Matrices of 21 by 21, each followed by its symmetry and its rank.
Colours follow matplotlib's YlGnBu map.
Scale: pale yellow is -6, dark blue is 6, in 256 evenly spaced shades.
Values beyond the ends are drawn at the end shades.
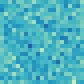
neither, full rank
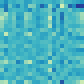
neither, rank three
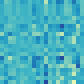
neither, rank three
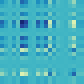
symmetric, rank one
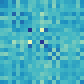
symmetric, rank three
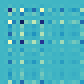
symmetric, rank one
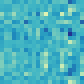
neither, rank three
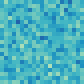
neither, full rank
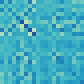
symmetric, rank three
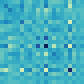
symmetric, rank three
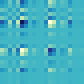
symmetric, rank one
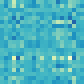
neither, rank three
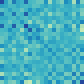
symmetric, rank three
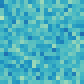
neither, full rank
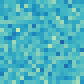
neither, full rank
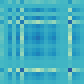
symmetric, rank one
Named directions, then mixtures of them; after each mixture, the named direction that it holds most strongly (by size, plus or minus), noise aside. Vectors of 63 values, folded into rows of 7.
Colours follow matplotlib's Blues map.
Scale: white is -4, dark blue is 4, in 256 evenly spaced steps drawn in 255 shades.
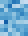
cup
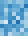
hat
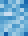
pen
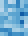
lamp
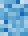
cup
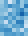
lamp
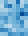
lamp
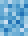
hat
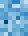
cup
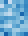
pen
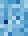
hat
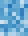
hat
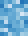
cup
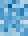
cup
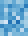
hat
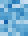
cup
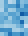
lamp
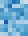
cup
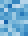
cup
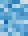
cup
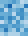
hat
